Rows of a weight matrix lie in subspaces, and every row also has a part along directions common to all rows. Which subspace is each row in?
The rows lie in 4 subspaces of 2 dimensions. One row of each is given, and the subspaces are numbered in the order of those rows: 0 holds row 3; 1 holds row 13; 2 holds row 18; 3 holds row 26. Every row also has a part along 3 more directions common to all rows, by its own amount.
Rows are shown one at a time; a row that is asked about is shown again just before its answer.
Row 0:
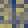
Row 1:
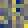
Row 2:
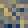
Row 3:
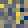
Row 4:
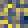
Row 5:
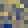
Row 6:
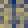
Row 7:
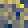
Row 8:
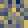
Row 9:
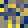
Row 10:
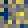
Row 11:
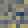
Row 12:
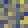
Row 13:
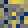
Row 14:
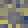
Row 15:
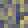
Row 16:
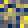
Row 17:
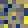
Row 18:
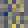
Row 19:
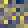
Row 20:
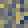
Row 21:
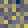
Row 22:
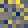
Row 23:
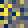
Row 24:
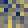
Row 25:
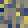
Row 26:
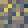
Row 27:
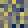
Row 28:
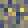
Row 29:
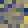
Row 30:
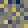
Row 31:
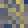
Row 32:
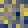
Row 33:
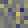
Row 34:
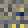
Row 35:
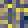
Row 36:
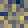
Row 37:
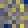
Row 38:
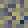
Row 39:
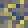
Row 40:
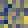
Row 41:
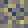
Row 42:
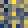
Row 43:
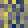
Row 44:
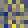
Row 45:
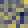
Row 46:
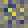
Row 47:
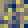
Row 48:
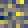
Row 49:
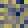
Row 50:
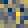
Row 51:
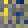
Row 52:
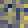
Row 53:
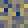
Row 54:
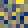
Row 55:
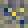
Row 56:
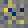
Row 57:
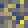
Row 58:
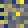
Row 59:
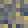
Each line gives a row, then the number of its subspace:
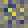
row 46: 0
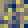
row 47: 1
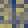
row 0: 1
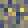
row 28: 0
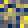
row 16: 3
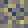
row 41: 0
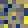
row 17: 3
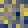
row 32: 3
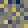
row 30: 1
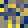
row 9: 3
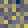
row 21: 1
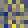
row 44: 2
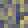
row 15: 0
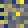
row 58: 2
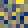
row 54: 1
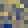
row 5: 1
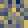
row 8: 1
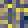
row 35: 3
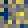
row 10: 2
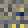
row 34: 2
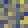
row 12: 0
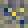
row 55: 0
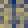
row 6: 1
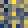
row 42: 1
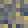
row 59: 3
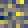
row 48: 2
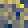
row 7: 1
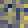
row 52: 3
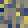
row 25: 3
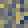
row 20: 0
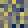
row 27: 2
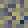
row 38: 0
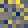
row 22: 1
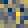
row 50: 0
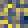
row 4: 3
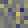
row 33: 0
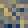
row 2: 0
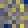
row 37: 2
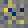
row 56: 0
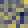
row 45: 2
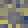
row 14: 3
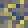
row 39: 0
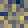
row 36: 1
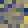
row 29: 3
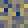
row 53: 3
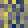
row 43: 2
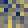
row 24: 3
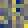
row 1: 1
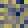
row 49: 2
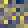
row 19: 1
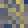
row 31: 2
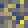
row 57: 0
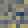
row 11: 2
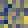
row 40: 3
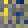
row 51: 2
